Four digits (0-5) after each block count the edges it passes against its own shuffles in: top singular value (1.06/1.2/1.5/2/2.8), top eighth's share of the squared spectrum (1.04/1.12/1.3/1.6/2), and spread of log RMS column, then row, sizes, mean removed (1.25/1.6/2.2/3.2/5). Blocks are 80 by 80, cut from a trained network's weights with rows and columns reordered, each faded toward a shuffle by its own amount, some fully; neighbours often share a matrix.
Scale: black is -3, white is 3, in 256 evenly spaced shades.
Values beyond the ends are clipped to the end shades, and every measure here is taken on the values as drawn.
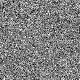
1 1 0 0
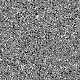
2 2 0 1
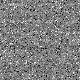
1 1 1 0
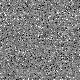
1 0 0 0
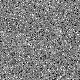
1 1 0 0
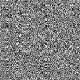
4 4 2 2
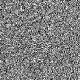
3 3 1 1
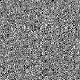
3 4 2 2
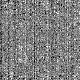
4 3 1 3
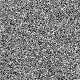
0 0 0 0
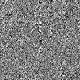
3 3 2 0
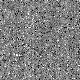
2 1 0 1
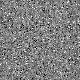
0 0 0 0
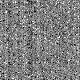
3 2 1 1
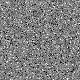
0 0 0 0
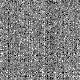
3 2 0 2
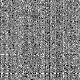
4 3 1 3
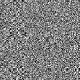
4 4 2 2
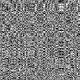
4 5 3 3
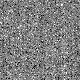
1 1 0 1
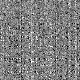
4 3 1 3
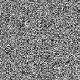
3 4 2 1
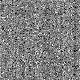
2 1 0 1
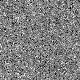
1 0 0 0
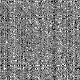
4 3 0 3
